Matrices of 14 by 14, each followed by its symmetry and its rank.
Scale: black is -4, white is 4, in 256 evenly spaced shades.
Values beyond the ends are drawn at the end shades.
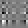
neither, rank one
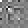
symmetric, rank three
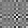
symmetric, rank one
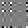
symmetric, rank one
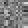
neither, rank three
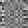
neither, rank two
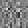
neither, rank three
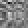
neither, rank two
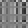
neither, rank one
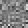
neither, rank three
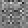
neither, rank three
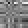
neither, rank two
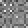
symmetric, rank three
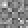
symmetric, rank three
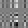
neither, rank one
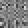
neither, rank three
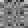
neither, rank two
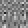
neither, rank three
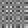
symmetric, rank one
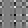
neither, rank one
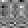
neither, rank two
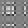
symmetric, rank one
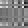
neither, rank one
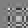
symmetric, rank one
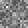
symmetric, rank three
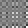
symmetric, rank one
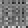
neither, rank two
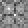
symmetric, rank three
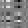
neither, rank one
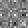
symmetric, rank three
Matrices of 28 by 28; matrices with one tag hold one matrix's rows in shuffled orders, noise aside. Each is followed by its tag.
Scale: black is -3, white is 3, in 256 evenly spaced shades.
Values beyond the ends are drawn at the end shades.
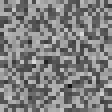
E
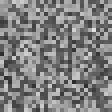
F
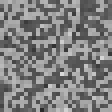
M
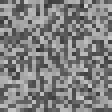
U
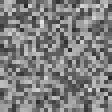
U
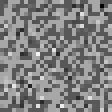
E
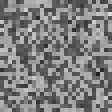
U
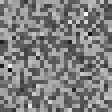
E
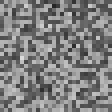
M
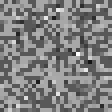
M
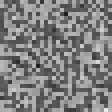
U
